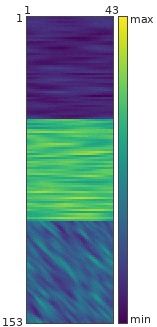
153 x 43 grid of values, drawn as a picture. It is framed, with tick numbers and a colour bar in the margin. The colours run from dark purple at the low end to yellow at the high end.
It is made of 3 by 1 panels. Panel 1,1: very low, streaked across, faint in contrast. Panel 2,1: high, streaked across. Panel 3,1: low, slanting down to the right.
